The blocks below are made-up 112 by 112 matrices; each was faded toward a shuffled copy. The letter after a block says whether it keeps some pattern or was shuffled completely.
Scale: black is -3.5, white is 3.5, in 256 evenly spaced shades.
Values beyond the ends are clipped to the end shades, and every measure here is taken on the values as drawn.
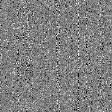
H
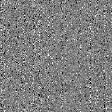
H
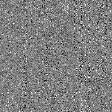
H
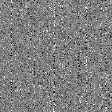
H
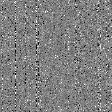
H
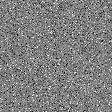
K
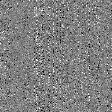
H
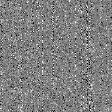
H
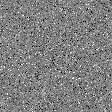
K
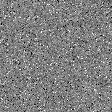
K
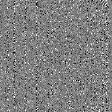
H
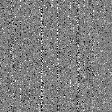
H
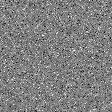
K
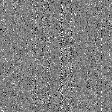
H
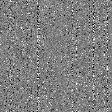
H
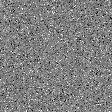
K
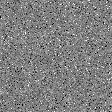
K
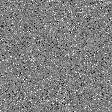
K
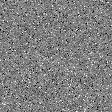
K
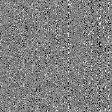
H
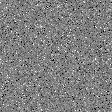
K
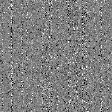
H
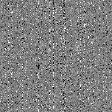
H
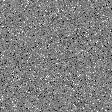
K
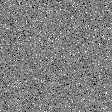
K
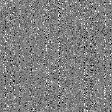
H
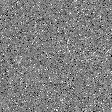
K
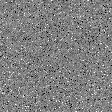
K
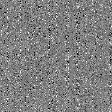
H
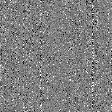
H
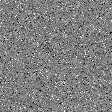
K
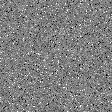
K
